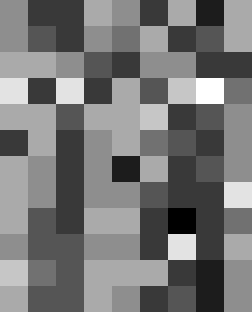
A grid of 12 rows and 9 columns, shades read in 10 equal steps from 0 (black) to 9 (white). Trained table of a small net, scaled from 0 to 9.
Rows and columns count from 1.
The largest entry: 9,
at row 4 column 8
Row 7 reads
6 5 2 5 1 6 2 3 5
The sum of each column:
68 48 37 60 57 48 42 31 61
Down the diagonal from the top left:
5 3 5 2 6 4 2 2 4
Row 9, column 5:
6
